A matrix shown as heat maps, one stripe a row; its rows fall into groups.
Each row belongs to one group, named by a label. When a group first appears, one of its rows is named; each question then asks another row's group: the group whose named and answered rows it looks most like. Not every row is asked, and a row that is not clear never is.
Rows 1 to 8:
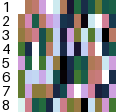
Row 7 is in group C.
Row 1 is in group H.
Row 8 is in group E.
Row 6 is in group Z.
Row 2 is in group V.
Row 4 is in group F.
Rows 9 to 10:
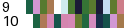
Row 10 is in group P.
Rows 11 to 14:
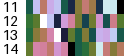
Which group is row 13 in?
Z
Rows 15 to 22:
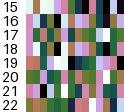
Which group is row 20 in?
F
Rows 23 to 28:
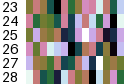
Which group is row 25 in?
C
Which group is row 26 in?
H
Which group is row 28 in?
E
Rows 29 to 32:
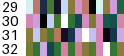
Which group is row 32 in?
F
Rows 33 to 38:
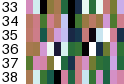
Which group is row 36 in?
P
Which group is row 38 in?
E
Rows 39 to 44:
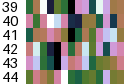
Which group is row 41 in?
Z
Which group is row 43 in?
E
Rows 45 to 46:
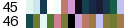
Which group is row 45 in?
H
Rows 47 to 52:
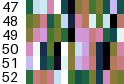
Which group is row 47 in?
Z
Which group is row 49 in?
C
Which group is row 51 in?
E
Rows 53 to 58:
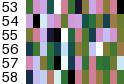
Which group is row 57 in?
E
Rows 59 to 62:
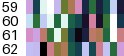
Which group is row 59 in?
P
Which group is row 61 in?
Z
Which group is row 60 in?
P
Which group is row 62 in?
V
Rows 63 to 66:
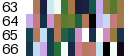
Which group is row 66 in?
E
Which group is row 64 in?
V
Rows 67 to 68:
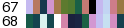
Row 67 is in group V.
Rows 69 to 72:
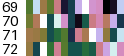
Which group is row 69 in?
C
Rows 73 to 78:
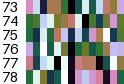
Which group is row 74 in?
P
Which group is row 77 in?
P
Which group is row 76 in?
Z
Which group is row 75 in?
F
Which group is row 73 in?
V
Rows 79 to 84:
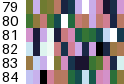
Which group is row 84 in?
V
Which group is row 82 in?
P
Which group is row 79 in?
C
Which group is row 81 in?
P
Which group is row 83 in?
H
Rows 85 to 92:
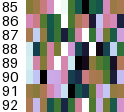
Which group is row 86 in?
E
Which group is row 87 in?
C
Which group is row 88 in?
P
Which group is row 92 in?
C
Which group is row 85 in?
H
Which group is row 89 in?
H
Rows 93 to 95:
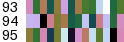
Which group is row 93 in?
F
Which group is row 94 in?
V
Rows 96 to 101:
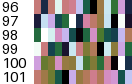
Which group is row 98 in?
Z
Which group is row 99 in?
E
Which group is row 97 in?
E
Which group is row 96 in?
P
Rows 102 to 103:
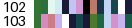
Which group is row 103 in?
Z
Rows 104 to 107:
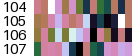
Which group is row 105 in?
P
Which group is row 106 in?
P
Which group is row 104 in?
H
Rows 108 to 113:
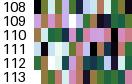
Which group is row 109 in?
H
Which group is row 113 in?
H
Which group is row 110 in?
E
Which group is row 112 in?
P
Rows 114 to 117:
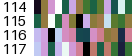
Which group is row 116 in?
V
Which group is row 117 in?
H
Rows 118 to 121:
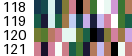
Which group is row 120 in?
H
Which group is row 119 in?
F
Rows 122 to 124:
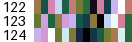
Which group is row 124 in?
Z
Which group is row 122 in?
P
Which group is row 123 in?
V
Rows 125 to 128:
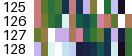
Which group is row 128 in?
H
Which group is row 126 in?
Z
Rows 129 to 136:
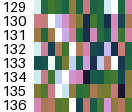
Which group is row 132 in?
E
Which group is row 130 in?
H
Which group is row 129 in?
F
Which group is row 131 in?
H
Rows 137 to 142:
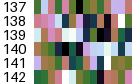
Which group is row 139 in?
H
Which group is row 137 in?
Z
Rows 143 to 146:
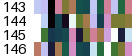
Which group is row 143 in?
V
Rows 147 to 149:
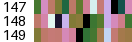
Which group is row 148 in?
Z
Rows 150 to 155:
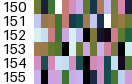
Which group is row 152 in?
H
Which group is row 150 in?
P
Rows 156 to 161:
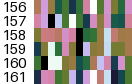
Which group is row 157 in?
V
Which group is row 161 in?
C
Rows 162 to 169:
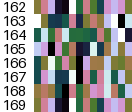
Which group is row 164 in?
Z
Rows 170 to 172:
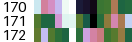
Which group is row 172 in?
E
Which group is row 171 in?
H
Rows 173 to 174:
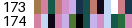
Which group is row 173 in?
V
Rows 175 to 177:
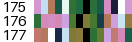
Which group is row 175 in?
Z
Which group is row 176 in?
Z
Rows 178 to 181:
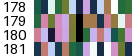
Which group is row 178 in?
F
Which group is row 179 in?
Z
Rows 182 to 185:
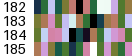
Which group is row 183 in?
H
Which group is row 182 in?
F
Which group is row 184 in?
Z
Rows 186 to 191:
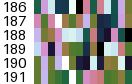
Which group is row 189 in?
V
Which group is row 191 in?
E
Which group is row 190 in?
Z
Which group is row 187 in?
P
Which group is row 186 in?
E
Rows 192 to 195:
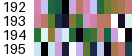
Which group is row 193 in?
F
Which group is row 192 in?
E
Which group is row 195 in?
P
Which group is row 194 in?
Z
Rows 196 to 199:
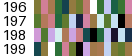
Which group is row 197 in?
F
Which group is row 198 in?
P
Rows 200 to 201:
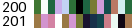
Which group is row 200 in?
Z
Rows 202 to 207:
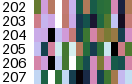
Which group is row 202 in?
H
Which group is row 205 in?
P
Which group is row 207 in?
Z
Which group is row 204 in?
V
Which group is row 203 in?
H
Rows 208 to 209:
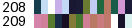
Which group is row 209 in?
F
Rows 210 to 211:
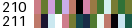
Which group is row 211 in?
P
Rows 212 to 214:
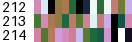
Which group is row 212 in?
V
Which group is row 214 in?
P
